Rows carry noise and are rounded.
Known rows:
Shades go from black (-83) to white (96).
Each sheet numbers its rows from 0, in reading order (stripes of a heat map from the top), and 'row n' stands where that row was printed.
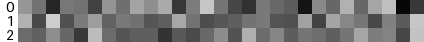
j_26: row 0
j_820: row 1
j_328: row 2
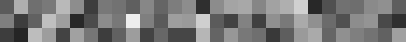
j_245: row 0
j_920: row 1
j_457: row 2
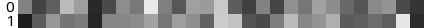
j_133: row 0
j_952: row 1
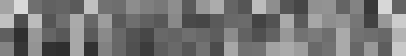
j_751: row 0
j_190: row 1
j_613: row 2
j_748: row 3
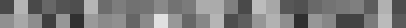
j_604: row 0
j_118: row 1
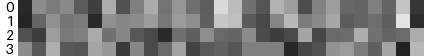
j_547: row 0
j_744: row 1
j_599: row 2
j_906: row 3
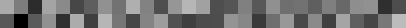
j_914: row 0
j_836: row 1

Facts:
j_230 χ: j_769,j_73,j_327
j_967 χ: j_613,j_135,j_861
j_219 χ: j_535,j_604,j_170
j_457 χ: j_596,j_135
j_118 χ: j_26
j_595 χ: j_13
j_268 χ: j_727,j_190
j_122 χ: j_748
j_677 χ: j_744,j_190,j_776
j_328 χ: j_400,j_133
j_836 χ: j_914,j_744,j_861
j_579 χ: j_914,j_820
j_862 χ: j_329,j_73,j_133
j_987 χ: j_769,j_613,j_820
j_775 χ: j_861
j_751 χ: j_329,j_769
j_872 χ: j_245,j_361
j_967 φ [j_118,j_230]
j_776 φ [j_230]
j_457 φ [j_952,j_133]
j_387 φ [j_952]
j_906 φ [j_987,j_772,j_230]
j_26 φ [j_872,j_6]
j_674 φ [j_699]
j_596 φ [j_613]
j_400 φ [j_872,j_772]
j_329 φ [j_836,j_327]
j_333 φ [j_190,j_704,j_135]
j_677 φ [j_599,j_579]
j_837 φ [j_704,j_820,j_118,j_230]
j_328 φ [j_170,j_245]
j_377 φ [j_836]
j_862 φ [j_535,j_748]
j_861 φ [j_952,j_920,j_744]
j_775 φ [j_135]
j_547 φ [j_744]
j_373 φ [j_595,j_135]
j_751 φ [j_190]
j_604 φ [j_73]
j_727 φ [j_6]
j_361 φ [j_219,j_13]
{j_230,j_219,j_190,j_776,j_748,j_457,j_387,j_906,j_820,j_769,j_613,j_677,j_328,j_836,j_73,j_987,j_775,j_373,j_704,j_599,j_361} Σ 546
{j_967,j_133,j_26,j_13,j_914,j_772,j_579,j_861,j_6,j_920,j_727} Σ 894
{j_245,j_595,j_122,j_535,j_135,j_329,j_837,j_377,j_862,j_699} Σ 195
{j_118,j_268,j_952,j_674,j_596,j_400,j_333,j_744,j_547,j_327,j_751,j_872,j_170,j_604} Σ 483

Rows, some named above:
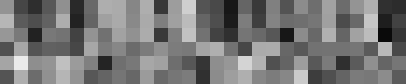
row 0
j_6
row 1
j_772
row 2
j_26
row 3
j_268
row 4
j_837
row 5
j_122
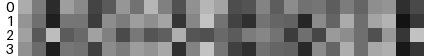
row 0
j_914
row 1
j_727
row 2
j_776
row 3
j_727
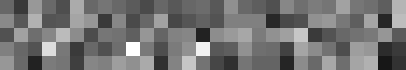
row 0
j_769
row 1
j_906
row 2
j_699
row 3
j_861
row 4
j_727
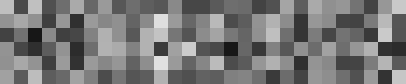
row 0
j_190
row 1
j_118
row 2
j_327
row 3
j_6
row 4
j_118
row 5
j_776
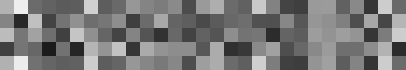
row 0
j_333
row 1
j_987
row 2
j_373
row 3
j_872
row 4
j_333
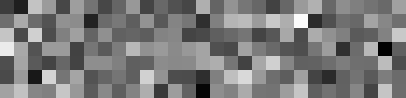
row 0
j_387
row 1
j_535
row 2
j_704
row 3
j_967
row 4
j_170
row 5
j_329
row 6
j_595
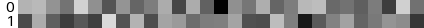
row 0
j_135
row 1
j_400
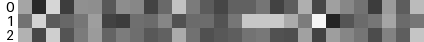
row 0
j_230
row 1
j_862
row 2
j_820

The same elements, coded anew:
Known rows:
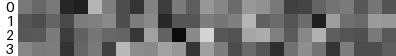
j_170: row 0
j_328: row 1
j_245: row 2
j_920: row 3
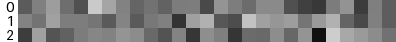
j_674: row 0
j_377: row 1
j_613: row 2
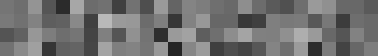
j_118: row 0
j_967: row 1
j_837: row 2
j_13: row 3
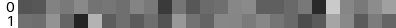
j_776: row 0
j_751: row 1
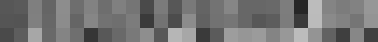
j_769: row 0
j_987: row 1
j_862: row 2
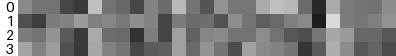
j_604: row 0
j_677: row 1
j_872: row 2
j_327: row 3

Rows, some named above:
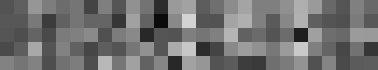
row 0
j_837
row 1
j_245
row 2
j_328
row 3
j_535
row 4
j_6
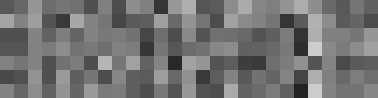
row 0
j_122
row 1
j_327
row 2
j_190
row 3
j_906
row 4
j_6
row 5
j_748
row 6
j_836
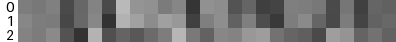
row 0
j_914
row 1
j_861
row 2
j_547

